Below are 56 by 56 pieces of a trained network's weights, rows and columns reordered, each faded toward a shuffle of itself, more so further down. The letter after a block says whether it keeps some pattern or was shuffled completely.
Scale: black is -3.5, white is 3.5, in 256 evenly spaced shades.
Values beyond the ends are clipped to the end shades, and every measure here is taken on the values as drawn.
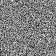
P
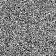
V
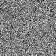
P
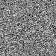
P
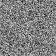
P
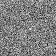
P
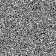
P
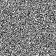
P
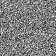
P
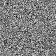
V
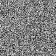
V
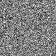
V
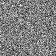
P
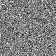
P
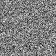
P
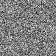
P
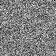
P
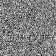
V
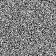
P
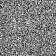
V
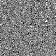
V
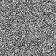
V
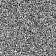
P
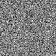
V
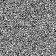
P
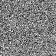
P
